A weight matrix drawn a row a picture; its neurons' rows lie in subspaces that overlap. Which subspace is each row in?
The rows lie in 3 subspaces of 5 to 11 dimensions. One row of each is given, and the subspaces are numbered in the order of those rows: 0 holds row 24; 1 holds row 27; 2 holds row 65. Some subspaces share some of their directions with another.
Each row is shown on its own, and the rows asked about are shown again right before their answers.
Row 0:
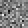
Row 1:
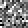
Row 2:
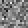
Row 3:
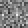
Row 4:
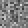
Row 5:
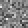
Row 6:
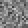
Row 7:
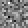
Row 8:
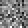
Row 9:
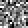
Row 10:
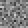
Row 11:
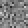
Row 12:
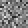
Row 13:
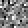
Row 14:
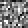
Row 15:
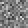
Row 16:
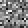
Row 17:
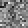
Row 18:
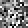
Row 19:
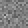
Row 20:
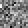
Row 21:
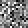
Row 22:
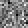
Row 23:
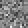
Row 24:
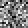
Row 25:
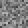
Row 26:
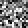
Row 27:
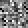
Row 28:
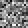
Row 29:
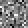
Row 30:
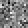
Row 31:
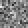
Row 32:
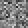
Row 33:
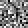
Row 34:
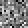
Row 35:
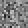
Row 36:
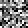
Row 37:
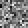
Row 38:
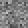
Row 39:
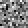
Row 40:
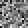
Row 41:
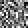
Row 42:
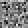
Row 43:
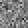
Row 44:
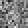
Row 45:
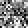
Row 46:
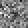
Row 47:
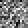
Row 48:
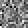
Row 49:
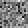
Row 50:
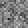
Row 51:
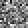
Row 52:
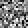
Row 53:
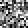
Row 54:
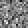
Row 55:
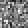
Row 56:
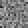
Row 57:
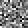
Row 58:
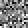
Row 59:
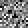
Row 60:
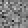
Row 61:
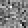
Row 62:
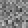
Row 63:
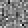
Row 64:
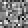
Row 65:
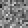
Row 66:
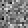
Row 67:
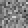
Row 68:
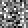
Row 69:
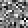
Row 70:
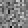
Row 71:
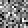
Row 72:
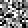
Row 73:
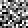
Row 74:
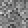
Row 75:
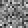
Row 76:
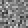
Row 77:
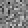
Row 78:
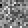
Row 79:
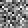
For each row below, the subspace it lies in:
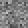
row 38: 1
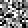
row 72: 2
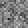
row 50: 0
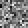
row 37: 2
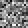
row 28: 0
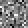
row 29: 1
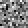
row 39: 0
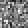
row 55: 0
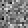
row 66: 1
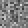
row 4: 1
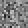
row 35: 1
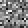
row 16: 0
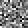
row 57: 2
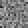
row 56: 1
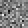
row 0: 2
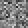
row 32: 0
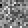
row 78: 2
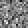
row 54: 0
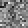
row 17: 0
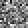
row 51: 1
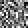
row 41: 1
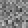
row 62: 0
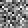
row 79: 0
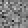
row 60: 1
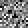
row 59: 0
